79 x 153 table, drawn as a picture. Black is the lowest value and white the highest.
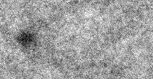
Ninth with the lowest average: middle left. Grain: blotchy. Mirror symmetry: none. Dips: one, in the middle left. Odd rows or columns: none.
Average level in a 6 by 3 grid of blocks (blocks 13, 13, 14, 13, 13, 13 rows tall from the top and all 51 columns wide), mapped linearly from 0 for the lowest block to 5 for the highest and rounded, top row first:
4 3 3 | 3 5 4 | 0 5 3 | 1 4 4 | 3 2 4 | 4 3 3
